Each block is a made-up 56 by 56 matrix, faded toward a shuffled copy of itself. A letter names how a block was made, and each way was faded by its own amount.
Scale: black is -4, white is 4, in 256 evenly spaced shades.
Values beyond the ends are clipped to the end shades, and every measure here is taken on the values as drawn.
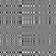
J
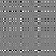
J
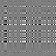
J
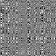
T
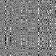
T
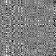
T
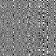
T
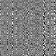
T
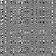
T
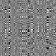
T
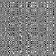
T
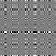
J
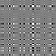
J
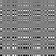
J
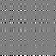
J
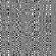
T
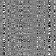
T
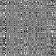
T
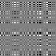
J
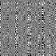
T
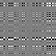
J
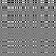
J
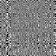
T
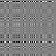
J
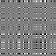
J
